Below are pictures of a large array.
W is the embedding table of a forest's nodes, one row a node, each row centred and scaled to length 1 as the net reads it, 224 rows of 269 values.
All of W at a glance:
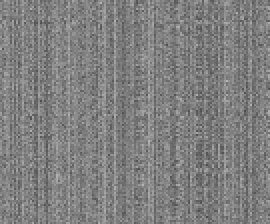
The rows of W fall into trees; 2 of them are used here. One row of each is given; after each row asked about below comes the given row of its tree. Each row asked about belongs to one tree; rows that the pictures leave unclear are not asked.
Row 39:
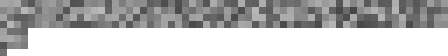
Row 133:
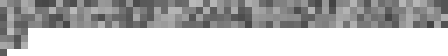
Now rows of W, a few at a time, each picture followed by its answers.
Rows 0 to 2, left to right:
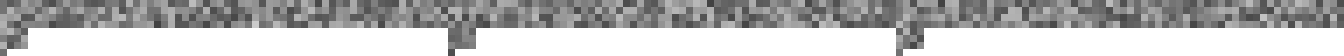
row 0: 133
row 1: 133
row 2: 133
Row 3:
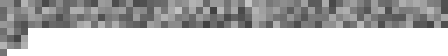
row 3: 133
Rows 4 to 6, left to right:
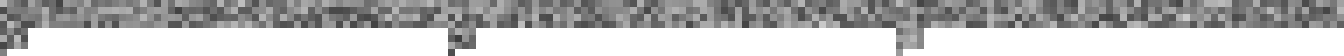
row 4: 39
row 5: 133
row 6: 39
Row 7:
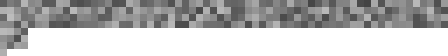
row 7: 133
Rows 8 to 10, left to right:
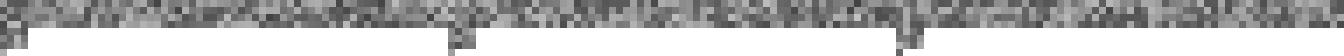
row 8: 39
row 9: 39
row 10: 133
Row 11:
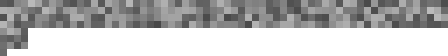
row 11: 133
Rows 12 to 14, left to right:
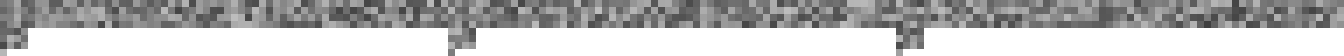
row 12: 39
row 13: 133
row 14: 39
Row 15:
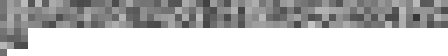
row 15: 133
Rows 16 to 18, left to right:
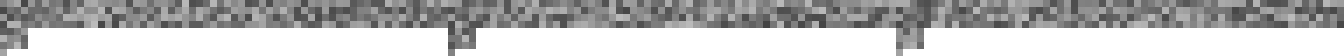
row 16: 39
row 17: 39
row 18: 39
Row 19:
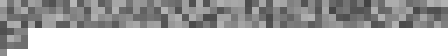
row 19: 39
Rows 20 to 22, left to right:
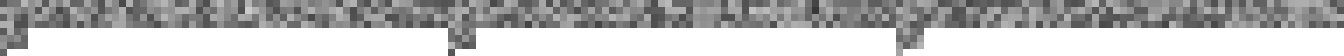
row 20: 133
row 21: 133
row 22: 133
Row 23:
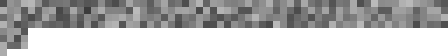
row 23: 133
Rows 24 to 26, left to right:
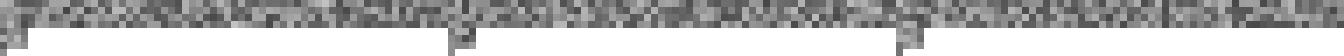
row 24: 39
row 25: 133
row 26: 39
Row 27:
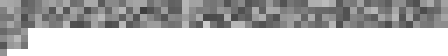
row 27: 39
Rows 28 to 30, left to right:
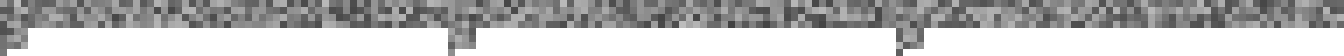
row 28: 39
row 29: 39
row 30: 133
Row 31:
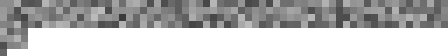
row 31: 39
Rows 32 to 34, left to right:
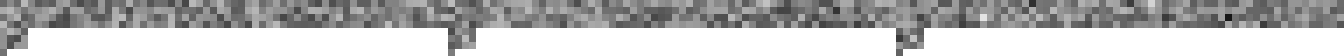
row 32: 133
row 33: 39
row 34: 133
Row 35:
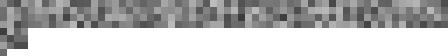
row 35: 133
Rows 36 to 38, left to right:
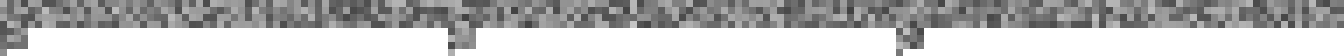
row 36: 39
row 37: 39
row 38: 133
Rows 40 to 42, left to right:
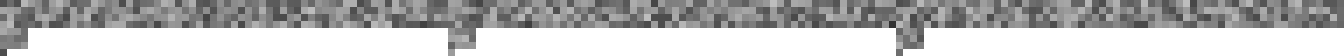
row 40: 133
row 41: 39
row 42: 133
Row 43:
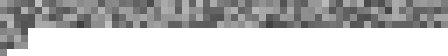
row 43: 39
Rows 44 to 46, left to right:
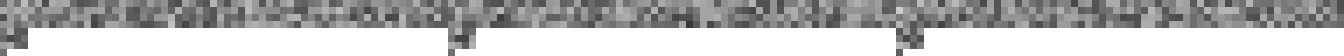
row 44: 133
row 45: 133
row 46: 133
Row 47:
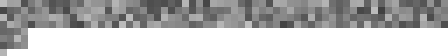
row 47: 39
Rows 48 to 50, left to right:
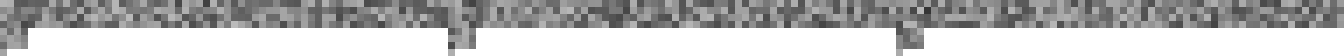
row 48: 39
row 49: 39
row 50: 39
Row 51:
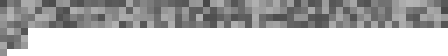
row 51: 133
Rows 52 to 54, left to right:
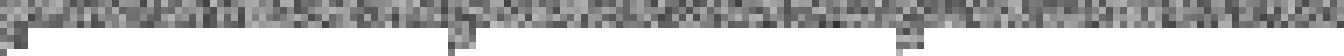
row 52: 133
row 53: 39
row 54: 39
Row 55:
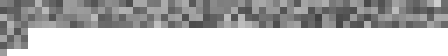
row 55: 39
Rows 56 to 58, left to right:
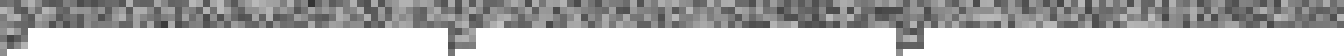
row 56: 133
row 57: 39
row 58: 39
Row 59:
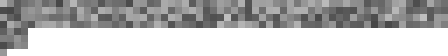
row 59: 39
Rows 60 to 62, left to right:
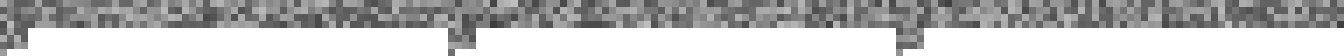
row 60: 39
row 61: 133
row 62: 39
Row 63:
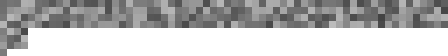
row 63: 133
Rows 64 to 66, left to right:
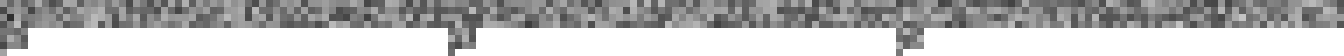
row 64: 39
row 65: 39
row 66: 133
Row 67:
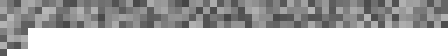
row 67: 133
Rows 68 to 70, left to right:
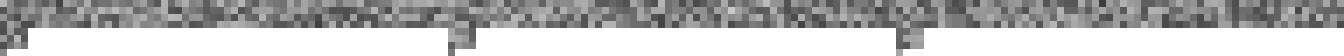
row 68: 39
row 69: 39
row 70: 39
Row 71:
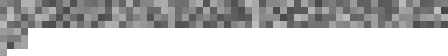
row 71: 133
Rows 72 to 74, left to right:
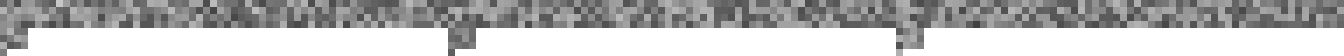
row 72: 133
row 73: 133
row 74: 39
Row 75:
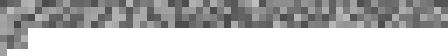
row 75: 133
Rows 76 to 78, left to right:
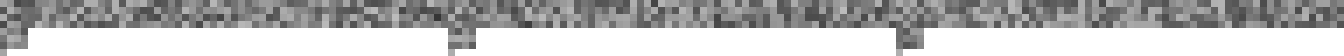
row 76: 39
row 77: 39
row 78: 39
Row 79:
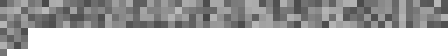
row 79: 133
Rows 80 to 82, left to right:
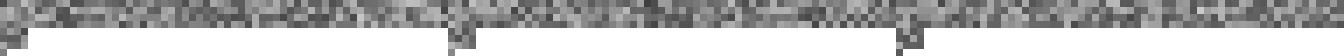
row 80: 133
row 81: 133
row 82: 133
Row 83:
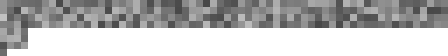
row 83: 39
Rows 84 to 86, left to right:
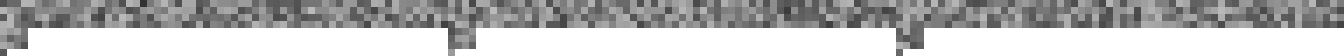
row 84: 133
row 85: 39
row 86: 133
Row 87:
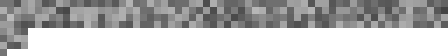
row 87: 133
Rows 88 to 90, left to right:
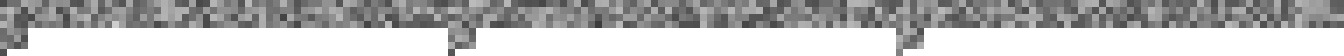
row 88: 133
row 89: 133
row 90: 133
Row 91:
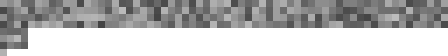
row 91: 39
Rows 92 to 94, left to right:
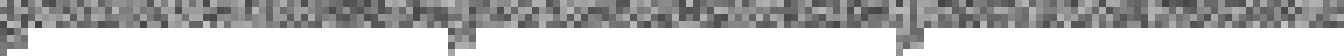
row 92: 39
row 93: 39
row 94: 133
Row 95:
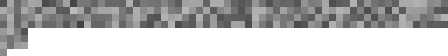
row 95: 133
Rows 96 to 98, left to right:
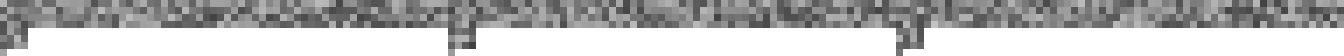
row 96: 39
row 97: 39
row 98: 39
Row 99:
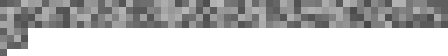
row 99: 133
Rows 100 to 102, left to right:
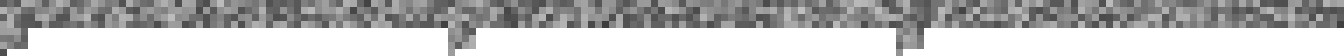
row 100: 133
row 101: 133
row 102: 39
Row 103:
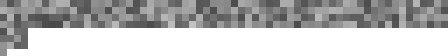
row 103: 133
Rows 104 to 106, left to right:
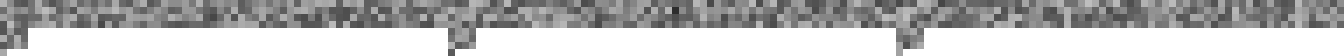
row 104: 39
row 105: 133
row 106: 133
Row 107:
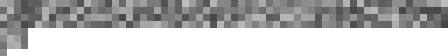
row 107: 39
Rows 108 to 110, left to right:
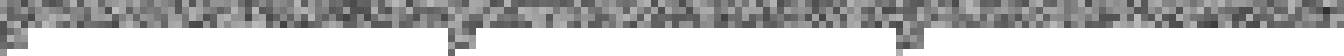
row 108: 39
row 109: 133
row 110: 39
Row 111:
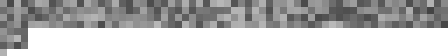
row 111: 39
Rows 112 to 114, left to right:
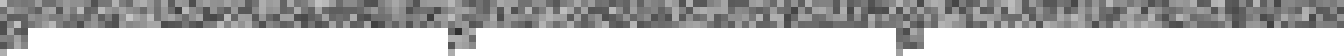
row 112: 39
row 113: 39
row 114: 39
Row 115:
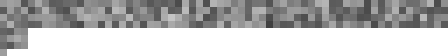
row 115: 39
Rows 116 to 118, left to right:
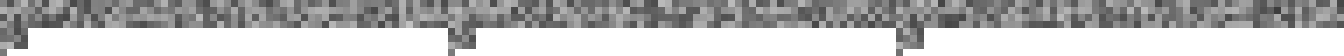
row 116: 133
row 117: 133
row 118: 133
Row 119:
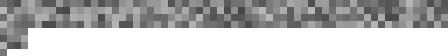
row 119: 133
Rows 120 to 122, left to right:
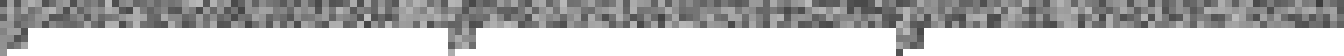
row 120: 133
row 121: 39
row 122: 133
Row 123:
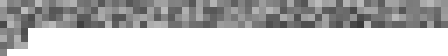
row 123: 39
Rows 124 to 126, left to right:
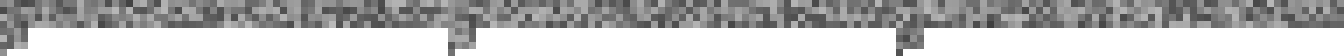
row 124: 39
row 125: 39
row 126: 133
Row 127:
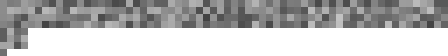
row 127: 133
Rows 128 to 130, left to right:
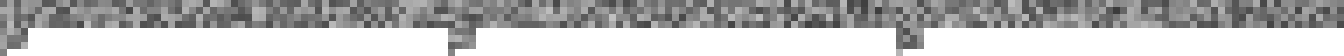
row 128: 133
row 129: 39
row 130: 39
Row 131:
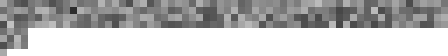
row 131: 39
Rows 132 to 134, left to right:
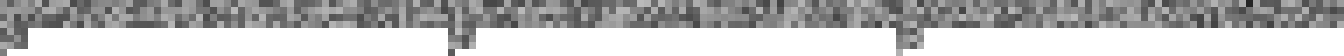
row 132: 133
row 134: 39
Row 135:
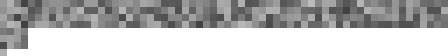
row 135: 39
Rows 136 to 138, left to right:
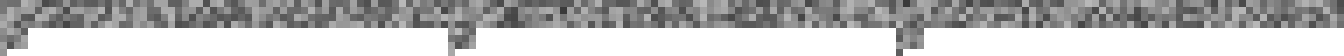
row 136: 133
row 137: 133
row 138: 133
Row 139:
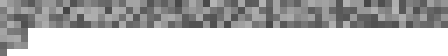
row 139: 39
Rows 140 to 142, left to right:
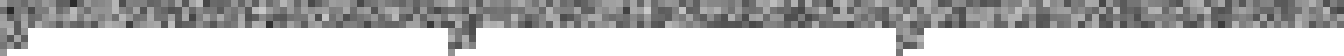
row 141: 39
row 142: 133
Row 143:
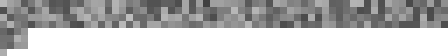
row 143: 39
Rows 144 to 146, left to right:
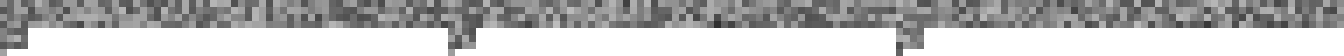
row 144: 39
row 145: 39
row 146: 39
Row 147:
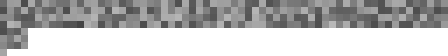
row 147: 39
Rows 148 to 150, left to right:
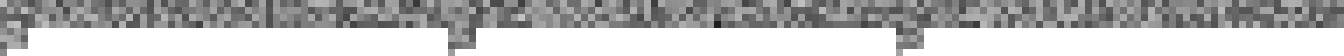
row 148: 39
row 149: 39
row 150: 39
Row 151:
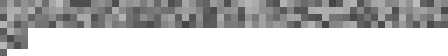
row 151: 133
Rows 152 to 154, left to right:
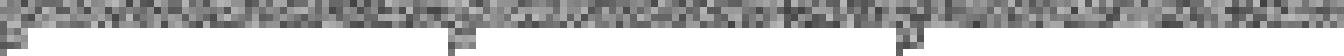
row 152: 39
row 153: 39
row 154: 39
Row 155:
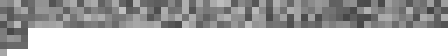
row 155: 39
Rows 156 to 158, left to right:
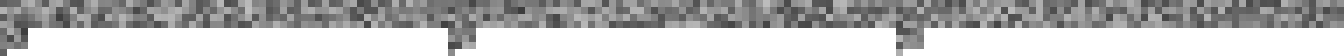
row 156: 133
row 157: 39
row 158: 39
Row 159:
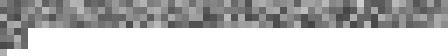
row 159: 39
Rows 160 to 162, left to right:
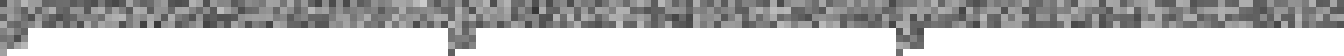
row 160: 133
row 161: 133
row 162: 133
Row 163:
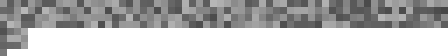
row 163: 39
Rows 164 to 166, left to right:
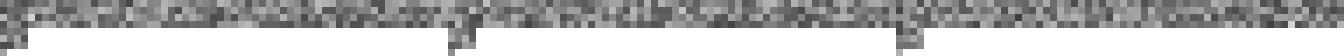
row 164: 39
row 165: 39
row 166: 39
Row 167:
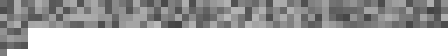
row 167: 39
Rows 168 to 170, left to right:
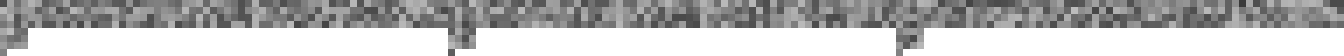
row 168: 133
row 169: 133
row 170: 133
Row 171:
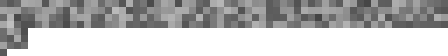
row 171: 133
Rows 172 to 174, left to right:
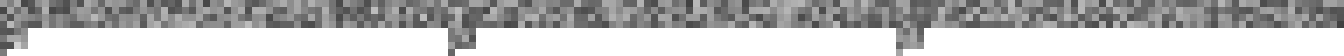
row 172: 39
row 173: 133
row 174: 39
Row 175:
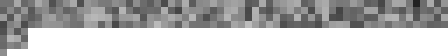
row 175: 39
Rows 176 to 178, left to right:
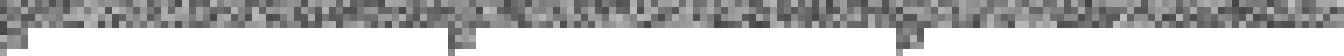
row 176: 39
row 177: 39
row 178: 39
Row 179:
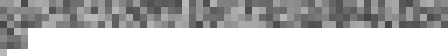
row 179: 39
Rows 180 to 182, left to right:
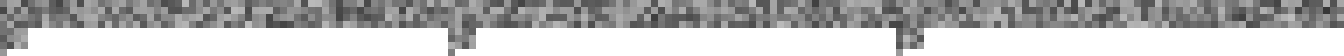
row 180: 39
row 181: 133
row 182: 39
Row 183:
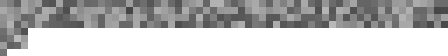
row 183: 133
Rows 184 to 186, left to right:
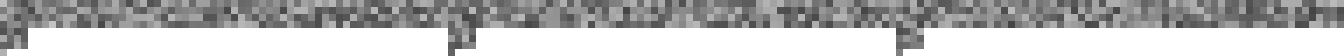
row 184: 39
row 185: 39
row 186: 39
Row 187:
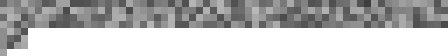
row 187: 133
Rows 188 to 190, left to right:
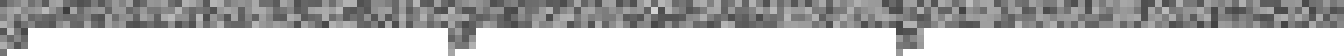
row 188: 133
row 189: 133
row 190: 39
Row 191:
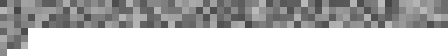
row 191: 133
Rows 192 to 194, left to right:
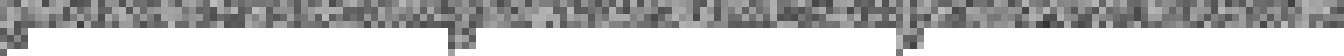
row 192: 133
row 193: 39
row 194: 133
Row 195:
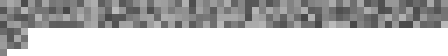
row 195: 39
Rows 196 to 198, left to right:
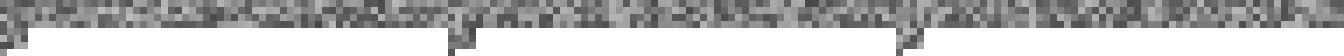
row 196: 39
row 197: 133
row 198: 133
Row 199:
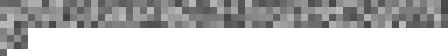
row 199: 133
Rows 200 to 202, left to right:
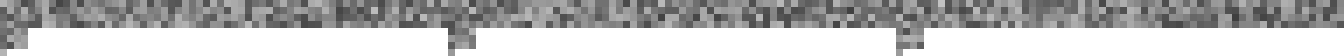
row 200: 39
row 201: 39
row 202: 39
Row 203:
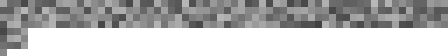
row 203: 39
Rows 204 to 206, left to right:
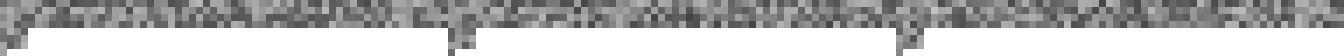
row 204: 133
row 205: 133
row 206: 133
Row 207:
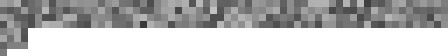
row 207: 39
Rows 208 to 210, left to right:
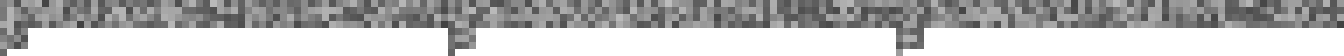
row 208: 133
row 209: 39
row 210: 39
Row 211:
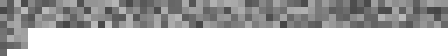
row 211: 39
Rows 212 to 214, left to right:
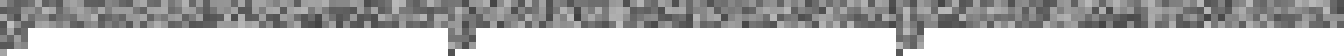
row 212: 39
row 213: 133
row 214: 133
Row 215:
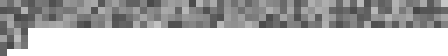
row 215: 39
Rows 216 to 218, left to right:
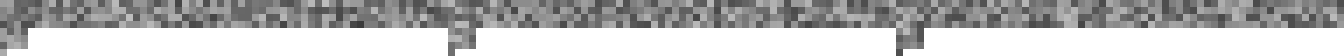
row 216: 39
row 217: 39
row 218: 133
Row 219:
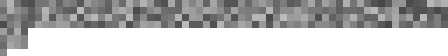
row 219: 39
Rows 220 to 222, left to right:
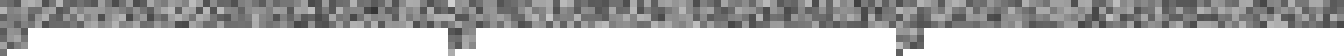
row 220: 133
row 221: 39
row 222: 133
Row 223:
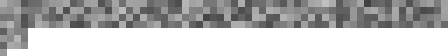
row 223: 39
